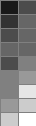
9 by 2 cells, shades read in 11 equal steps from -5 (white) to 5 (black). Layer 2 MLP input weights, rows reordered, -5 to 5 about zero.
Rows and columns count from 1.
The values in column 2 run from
-5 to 2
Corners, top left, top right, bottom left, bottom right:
4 2 -3 -5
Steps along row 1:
down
